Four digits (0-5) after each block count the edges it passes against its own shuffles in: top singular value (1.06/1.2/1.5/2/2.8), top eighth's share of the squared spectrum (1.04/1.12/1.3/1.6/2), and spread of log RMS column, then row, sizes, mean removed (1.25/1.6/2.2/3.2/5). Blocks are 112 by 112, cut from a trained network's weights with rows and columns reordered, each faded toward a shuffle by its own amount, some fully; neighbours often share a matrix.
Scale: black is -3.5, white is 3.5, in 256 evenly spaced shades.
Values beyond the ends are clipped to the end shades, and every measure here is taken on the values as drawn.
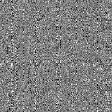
4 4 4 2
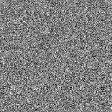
4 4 1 2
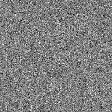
2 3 1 0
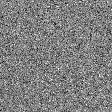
0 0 0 0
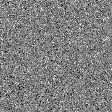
0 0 0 0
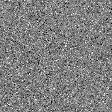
2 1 1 0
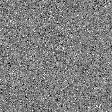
2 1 1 0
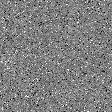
0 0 0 0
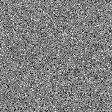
1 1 0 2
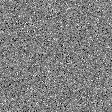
0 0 0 0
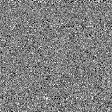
2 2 0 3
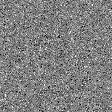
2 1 1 0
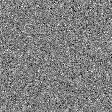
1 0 0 0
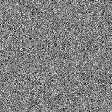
3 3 0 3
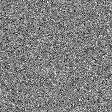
0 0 0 0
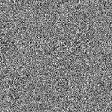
3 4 2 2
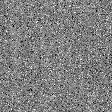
1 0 0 0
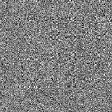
3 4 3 2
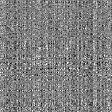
4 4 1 4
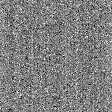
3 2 0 1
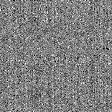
3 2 0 2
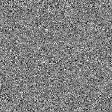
2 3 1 3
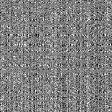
4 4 1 4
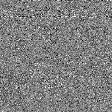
2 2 0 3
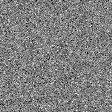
1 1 0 1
